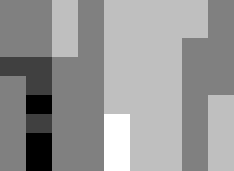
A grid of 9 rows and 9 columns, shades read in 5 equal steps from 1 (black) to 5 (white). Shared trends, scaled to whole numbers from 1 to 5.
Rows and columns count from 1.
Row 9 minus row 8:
0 0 0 0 0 0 0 0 0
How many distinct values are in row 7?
4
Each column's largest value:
3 3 4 3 5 4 4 4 4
